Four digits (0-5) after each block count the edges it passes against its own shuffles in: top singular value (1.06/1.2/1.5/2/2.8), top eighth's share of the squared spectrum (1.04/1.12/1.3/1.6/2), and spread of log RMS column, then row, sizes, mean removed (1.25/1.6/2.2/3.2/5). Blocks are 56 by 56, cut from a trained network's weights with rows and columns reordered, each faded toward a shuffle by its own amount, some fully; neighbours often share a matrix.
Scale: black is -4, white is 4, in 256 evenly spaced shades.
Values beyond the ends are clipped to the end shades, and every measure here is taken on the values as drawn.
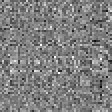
4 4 1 2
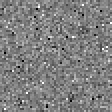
0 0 0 0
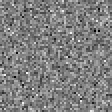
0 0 0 0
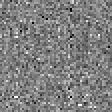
3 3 1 1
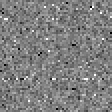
2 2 0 1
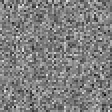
3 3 1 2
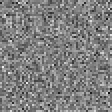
3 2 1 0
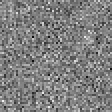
3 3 1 1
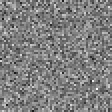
0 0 0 0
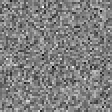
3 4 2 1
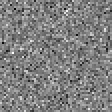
0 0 0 0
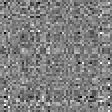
4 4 2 2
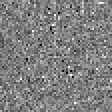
2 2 0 0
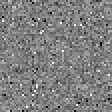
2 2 0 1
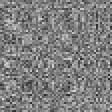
4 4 2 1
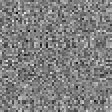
3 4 1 2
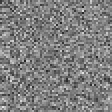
4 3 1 1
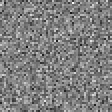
2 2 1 1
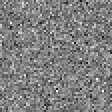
1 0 0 0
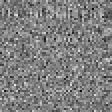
4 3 0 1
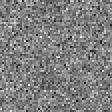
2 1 0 0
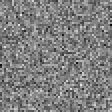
0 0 0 0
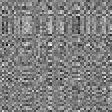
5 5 3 2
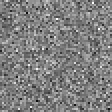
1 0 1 0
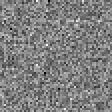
1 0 0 0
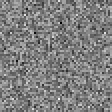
1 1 0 0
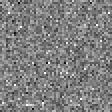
2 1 0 0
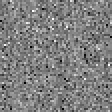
2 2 0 0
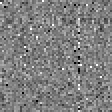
3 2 1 0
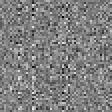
4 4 3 2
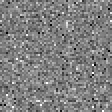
2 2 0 0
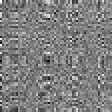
4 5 3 2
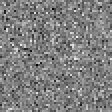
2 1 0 0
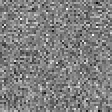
3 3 2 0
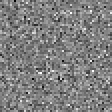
0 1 0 0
